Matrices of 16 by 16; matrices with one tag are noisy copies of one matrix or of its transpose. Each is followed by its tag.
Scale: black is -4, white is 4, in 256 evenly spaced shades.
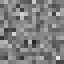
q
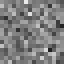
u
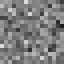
u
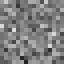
u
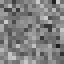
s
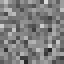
u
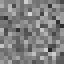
u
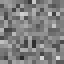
q
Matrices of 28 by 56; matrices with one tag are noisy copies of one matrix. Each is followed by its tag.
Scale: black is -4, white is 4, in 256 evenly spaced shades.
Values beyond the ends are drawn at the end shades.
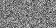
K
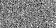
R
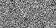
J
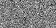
J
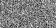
R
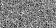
R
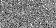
R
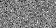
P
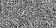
R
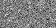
K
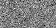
J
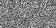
J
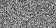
P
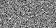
P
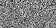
J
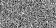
R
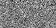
J
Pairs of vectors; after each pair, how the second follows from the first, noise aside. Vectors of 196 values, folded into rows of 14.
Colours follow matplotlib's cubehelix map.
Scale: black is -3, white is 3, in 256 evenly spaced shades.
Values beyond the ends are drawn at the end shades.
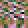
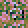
sign-scrambled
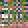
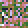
sign-scrambled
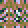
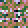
sign-scrambled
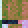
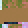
partly zeroed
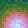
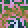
sign-scrambled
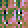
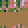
partly zeroed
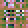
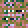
sign-scrambled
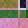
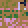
partly zeroed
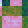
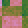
shrunk
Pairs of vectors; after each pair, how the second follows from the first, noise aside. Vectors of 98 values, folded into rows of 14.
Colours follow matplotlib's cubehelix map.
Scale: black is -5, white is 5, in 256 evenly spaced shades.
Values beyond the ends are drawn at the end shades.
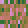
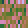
negated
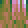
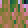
sign-scrambled
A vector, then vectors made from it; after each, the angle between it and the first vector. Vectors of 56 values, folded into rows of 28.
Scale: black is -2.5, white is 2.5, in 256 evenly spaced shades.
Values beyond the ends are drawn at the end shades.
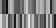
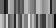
nearly parallel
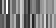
partly opposed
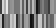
partly opposed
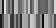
orthogonal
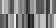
nearly opposite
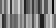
orthogonal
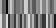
nearly parallel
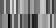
orthogonal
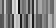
orthogonal
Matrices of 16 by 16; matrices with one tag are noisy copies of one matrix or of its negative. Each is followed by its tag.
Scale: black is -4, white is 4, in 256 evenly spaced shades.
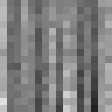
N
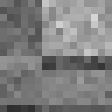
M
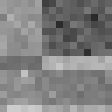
M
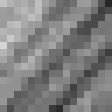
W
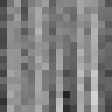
N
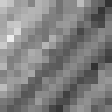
W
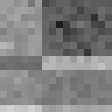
M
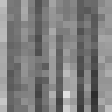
N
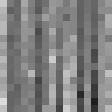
N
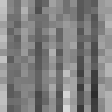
N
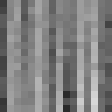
N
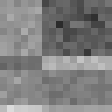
M
